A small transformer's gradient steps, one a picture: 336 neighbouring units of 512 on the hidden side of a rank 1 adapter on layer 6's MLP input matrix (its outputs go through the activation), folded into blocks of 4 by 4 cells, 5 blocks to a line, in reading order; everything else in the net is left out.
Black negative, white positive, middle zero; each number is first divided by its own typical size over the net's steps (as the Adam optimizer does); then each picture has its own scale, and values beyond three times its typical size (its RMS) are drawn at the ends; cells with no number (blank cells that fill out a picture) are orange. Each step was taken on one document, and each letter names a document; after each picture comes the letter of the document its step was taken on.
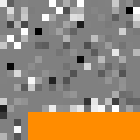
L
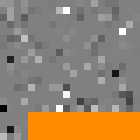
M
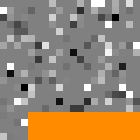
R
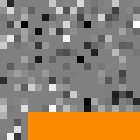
L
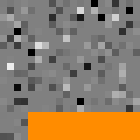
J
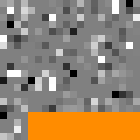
L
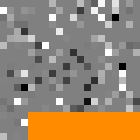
R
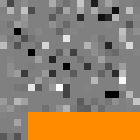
J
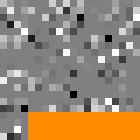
L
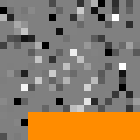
R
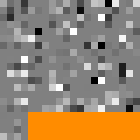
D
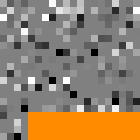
L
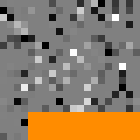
R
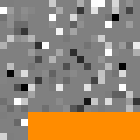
R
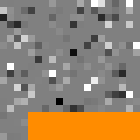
R
